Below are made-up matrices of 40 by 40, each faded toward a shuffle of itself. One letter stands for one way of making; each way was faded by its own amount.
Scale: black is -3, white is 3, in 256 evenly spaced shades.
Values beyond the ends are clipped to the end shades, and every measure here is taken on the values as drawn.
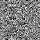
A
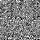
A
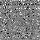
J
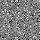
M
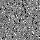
M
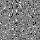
J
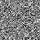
A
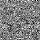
A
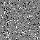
M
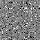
J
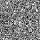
A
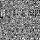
A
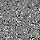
J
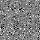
J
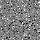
M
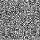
A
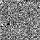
A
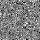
A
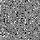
J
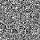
A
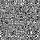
A
